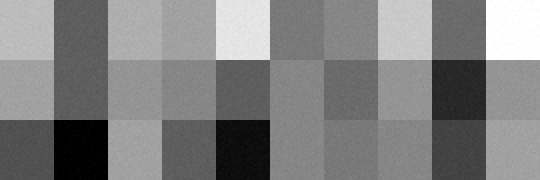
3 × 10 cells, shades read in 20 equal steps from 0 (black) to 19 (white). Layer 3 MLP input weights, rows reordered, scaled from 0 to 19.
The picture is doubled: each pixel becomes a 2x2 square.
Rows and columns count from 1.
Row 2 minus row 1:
-2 0 -2 -2 -10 1 -2 -4 -5 -8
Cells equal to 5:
1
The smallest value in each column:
6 0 11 7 1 9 8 10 3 11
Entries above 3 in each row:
10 9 8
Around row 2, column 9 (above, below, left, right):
8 5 11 11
